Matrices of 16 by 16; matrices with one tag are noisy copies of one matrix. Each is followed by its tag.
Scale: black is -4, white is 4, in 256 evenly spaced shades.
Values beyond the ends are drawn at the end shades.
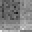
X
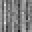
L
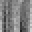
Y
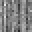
L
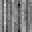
L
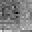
X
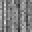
L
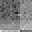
X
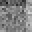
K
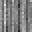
L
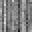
L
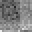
X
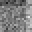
K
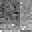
X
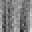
Y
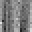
Y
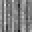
L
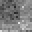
X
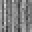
L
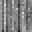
L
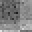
X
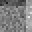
K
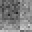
X
